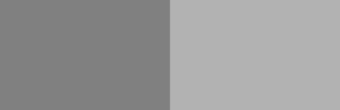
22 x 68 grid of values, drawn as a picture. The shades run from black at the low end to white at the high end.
The table splits into one row of 2 panels. Panel 1,1: middling, flat. Panel 1,2: high, flat.
